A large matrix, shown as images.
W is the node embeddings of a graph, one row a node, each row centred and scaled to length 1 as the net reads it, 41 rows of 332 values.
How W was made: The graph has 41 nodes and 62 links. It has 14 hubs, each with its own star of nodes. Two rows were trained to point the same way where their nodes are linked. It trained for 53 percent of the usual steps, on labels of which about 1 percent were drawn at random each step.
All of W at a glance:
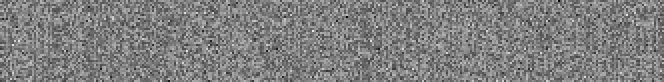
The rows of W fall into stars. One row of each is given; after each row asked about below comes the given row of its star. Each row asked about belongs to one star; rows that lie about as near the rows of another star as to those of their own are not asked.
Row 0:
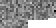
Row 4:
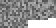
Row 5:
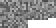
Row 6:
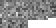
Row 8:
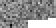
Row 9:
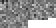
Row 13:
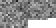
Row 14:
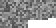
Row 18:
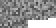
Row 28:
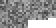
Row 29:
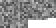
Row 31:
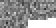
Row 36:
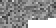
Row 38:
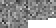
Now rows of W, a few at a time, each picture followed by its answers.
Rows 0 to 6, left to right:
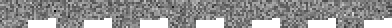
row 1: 13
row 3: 29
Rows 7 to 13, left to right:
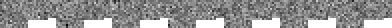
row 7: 28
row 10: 9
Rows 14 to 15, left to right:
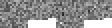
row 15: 4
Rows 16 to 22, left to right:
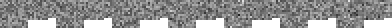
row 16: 0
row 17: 29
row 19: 8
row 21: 9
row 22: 5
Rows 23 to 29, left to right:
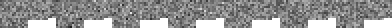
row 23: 6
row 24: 6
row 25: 5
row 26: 14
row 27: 13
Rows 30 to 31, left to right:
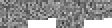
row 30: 38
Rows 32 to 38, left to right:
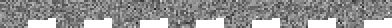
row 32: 13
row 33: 28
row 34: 38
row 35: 18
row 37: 36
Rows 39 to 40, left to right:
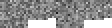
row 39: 31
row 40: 9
